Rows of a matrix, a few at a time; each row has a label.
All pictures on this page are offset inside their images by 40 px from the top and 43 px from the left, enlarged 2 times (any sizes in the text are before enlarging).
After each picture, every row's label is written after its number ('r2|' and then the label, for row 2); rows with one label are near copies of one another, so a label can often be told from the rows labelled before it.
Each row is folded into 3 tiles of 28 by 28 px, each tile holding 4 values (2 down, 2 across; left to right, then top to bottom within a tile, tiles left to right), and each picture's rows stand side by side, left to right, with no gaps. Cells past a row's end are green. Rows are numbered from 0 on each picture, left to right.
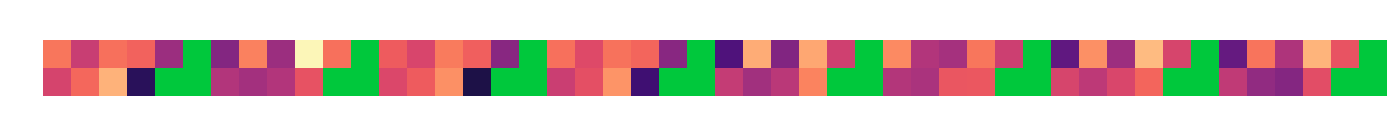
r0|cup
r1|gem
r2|cup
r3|cup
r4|gem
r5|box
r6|gem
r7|gem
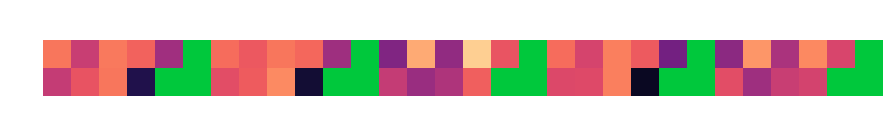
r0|cup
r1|cup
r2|gem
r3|cup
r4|gem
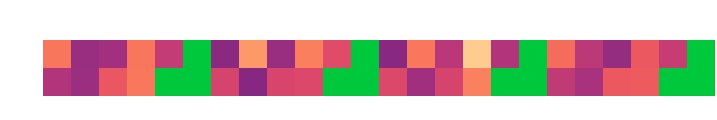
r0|box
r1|gem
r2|gem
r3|box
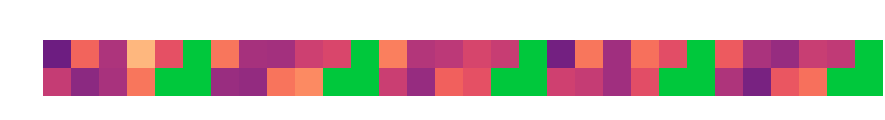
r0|gem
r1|box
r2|box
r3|gem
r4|box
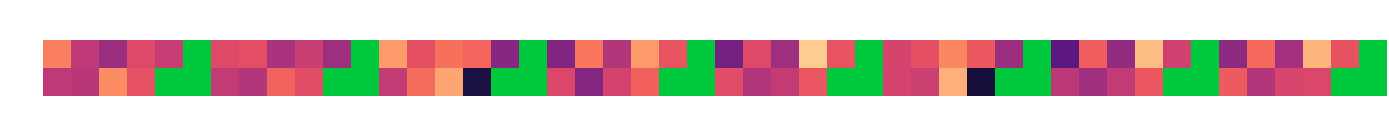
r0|box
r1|box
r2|cup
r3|gem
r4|gem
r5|cup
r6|gem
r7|gem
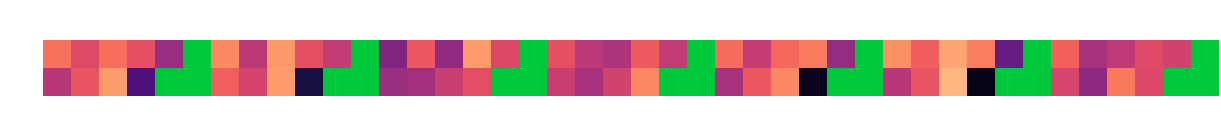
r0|cup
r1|cup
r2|gem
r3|box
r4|cup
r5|cup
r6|box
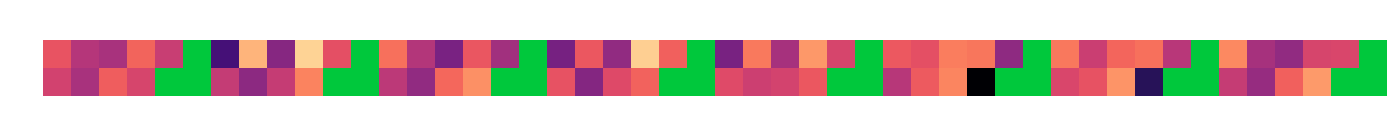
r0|box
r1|gem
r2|box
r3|gem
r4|gem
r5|cup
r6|cup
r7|box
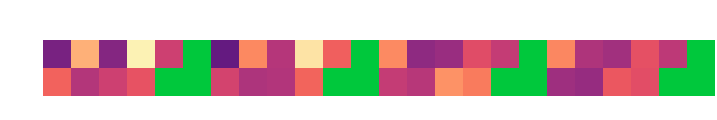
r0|gem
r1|gem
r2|box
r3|box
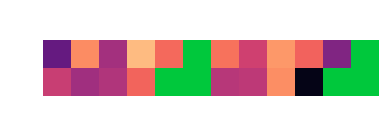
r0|gem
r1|cup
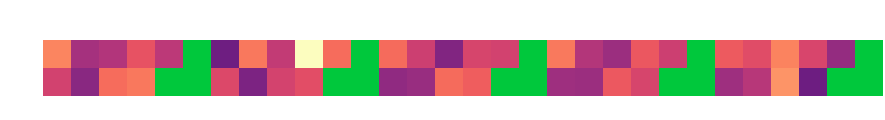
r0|box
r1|gem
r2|box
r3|box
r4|cup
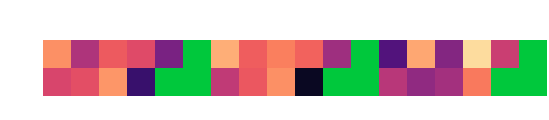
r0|cup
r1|cup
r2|gem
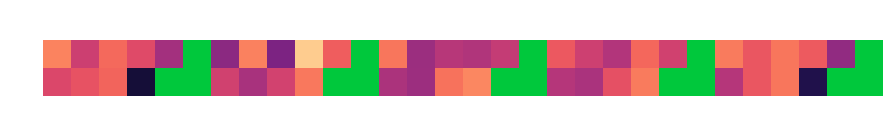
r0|cup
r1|gem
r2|box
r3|box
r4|cup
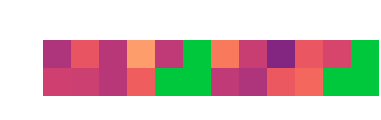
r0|gem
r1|box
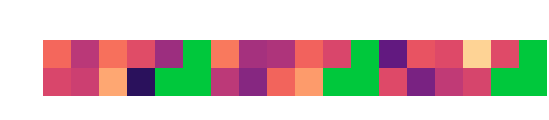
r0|cup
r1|box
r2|gem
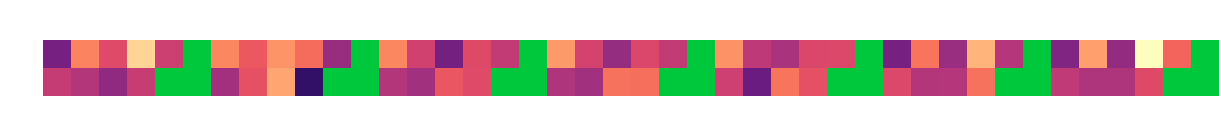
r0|gem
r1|cup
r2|box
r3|box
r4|box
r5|gem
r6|gem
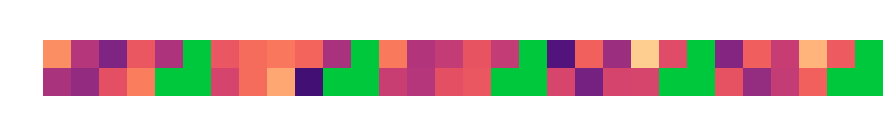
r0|box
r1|cup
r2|box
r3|gem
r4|gem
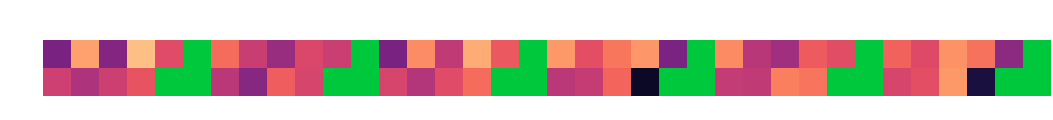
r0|gem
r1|box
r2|gem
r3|cup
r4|box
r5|cup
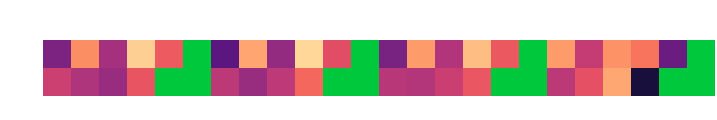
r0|gem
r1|gem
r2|gem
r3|cup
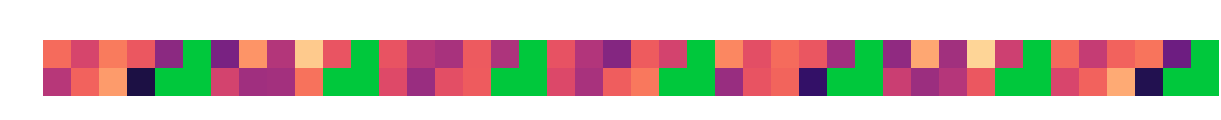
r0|cup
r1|gem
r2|box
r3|box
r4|cup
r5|gem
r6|cup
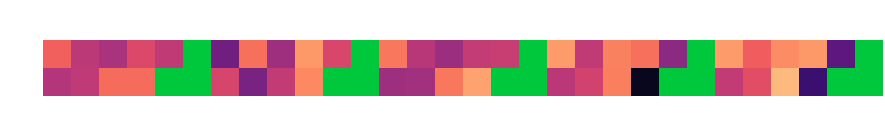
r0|box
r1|gem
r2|box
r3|cup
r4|cup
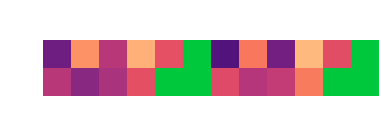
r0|gem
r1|gem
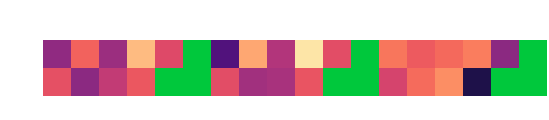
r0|gem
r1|gem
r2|cup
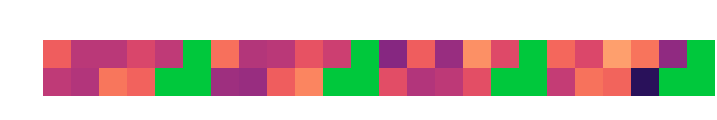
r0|box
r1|box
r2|gem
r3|cup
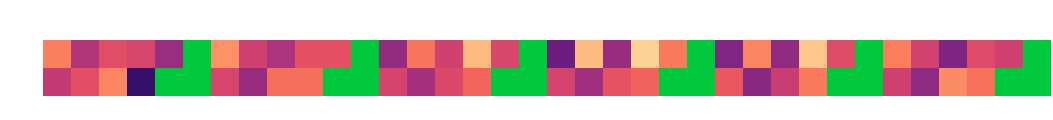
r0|cup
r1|box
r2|gem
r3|gem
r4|gem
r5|box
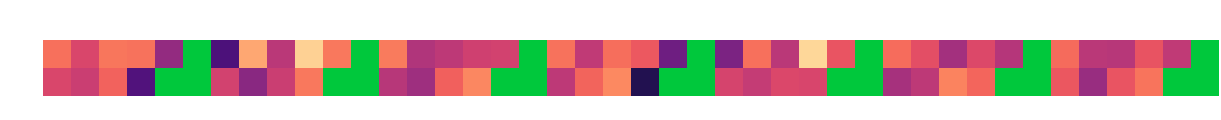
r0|cup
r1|gem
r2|box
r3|cup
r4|gem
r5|box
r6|box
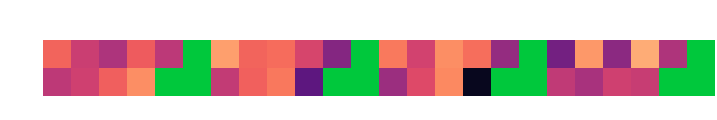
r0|box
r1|cup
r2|cup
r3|gem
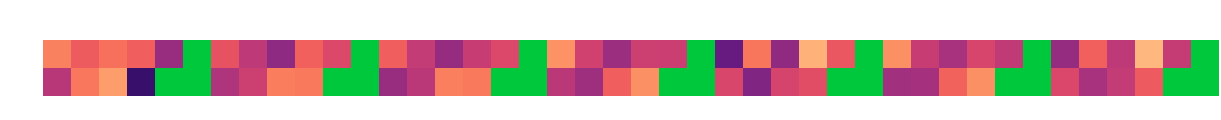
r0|cup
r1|box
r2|box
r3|box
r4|gem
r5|box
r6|gem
